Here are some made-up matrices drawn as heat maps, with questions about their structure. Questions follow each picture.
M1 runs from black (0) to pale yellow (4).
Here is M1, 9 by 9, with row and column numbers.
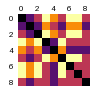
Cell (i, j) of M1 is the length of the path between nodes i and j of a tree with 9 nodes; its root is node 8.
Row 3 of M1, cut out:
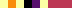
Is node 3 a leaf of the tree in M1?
yes
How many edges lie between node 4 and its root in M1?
1
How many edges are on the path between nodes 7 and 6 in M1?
2
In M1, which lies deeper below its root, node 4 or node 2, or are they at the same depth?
node 2
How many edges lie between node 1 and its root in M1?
1
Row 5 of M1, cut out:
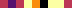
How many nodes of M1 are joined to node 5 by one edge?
1
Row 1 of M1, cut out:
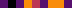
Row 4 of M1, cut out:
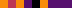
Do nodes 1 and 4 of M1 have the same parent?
yes
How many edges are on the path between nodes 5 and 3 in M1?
4
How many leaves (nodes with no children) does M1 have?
6
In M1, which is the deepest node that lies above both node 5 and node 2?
1
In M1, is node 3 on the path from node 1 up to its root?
no
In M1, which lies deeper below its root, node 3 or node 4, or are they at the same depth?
node 3
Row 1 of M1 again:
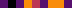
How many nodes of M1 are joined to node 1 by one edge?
4
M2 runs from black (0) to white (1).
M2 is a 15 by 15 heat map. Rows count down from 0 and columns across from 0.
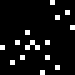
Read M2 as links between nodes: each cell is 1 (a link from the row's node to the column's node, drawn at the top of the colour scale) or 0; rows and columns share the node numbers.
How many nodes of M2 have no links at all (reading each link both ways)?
1
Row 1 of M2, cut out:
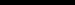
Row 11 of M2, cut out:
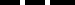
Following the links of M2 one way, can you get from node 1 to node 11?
no
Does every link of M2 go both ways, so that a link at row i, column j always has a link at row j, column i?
no
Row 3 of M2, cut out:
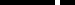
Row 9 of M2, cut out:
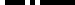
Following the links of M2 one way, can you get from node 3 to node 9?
yes
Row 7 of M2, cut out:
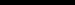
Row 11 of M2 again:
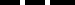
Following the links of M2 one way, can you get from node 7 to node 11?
no
